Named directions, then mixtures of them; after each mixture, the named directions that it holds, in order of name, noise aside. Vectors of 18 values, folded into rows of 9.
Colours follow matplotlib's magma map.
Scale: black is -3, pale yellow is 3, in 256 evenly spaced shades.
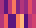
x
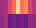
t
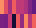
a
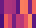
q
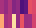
a, q, t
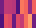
q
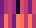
q, t, x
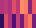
a, q, t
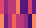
q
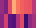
t, x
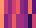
q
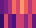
q, t, x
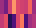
t, x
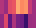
t
